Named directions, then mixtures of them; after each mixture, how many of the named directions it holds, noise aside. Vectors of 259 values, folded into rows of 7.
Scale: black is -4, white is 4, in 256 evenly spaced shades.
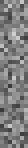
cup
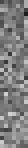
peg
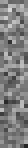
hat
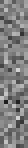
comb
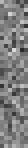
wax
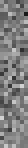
two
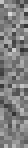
one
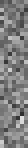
three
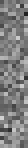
three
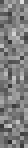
one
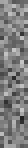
three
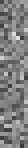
two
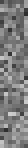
one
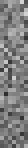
two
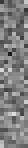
two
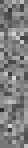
two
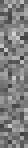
one
